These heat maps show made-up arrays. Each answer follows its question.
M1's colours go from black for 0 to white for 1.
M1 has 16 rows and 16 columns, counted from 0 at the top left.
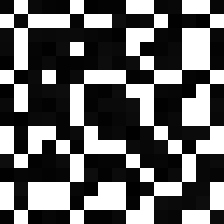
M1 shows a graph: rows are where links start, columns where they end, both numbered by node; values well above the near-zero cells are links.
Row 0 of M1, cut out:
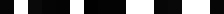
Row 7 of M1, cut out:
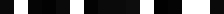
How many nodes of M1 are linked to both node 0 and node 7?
5
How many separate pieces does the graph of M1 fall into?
1
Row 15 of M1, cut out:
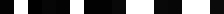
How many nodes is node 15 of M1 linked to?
6
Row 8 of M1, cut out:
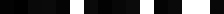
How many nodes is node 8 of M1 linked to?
4
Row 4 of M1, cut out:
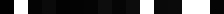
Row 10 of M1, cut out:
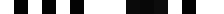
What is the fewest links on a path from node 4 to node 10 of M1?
1
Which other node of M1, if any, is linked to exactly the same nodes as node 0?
node 15
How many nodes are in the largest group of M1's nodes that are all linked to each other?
3
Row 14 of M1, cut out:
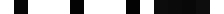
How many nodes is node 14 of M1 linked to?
9
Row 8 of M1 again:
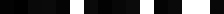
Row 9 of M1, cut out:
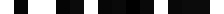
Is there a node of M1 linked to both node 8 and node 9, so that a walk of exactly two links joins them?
no
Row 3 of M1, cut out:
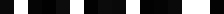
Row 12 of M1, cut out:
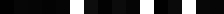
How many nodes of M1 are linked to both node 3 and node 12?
2
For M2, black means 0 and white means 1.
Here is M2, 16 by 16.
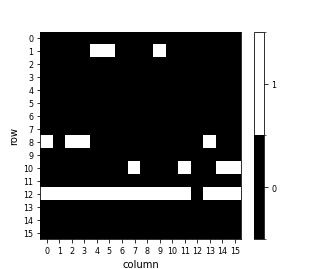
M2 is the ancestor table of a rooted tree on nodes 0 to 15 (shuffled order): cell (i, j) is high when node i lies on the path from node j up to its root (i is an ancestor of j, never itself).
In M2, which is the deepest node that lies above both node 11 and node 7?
10
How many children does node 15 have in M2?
0
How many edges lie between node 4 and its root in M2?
2
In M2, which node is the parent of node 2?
8
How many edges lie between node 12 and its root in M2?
0
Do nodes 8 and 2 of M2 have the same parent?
no
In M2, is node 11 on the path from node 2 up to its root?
no
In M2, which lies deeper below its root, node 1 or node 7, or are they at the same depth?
node 7
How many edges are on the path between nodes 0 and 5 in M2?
4
